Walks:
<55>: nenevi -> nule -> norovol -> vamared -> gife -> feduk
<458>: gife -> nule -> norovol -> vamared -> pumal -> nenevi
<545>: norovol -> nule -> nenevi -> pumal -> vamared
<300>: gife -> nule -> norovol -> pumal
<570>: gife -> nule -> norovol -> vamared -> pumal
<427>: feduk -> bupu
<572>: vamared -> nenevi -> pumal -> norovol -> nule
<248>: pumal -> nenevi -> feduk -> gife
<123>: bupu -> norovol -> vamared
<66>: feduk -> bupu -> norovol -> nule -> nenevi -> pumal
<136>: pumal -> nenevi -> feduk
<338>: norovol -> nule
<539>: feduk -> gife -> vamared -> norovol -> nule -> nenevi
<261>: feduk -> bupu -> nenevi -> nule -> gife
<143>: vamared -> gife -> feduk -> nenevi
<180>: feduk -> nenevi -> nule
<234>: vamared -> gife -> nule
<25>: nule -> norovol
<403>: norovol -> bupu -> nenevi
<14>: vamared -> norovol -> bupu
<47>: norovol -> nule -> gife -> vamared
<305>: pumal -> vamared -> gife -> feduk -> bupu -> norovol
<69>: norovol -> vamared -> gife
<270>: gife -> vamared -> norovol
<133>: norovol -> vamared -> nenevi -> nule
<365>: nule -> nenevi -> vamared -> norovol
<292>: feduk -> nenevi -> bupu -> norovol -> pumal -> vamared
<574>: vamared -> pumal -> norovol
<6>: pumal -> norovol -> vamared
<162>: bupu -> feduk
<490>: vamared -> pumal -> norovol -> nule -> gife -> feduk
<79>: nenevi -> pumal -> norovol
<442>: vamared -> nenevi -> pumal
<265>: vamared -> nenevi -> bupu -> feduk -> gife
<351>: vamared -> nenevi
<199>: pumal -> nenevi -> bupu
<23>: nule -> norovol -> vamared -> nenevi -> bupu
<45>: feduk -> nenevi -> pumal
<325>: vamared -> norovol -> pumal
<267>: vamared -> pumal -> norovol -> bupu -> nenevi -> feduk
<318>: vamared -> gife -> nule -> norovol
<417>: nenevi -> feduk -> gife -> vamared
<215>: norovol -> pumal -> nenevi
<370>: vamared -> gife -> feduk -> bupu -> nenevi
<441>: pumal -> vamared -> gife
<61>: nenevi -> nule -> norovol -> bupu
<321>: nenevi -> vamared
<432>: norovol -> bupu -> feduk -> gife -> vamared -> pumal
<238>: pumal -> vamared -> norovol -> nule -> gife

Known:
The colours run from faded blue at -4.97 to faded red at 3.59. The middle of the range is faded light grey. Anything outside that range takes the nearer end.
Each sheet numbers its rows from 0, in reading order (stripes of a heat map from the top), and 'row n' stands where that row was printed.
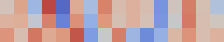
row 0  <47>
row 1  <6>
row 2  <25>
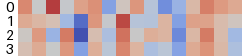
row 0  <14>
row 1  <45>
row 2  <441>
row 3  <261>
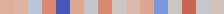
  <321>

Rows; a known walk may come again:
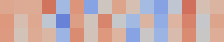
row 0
<270>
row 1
<215>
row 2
<539>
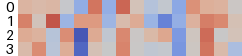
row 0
<300>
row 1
<427>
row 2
<321>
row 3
<248>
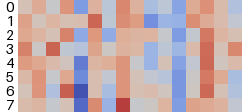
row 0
<261>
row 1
<180>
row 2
<123>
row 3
<403>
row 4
<143>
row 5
<265>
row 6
<69>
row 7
<570>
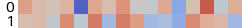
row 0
<351>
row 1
<234>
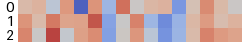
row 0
<292>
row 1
<25>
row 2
<14>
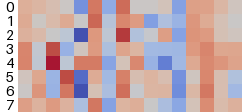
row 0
<325>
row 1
<133>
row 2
<442>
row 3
<199>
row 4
<61>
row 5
<47>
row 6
<441>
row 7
<574>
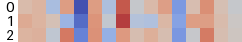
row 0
<545>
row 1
<45>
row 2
<6>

